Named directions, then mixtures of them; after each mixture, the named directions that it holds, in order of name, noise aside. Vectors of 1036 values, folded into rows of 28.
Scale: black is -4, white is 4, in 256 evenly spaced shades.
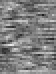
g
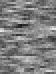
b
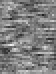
g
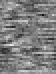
g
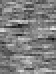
b, g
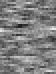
b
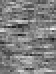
b, g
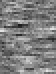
b, g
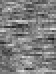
b, g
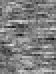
b, g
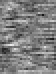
g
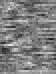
g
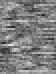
g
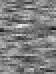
b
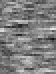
b, g
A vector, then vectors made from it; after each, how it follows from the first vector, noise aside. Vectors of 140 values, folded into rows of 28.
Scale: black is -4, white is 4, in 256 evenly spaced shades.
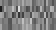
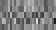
reversed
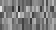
negated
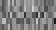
reversed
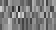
negated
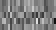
reversed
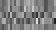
reversed
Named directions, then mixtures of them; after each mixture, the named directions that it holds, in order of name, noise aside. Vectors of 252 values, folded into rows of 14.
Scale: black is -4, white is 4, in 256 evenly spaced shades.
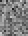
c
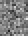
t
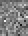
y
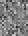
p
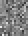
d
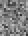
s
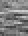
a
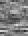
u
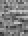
a, c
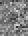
t, u, y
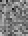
c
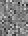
p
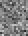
s, u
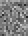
c, y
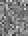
p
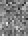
c, d, s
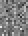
d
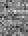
a, p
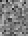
c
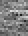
a, y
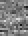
u, y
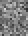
s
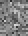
p, u, y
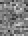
t, u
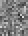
d, y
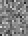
d, t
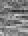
a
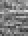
a, t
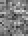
a, p, t
